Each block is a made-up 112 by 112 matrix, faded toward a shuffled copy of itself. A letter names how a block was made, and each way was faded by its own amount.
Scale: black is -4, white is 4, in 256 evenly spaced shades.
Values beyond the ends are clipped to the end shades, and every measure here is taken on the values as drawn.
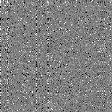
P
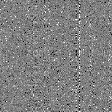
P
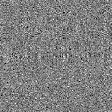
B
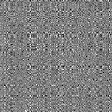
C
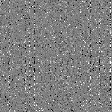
P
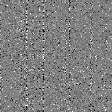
P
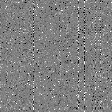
P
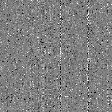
P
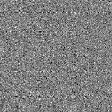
B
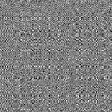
C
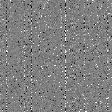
P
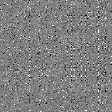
P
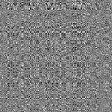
C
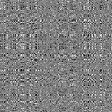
C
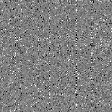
P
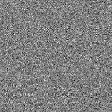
B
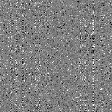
P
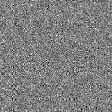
B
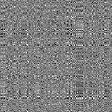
C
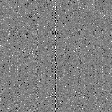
P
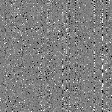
P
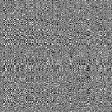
C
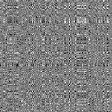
C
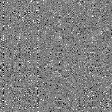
P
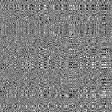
C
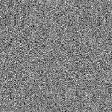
B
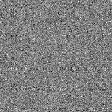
B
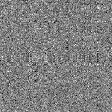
B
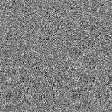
B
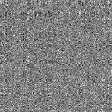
B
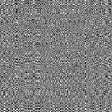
C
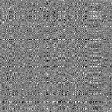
C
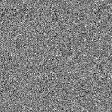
B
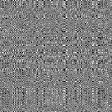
C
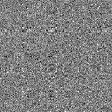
B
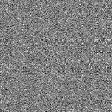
B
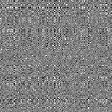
C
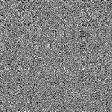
B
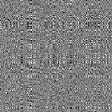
C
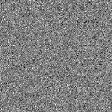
B
